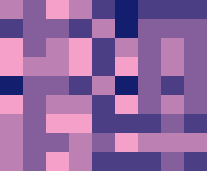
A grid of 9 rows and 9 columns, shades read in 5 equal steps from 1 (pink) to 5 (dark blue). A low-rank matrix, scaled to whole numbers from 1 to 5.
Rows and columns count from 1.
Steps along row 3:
up down down up down up down up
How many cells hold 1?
12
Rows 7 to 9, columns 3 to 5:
1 1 4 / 3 2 3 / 1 2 4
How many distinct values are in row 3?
4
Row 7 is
2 3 1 1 4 4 4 3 4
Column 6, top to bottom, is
5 5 2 1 5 1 4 1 4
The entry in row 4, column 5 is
4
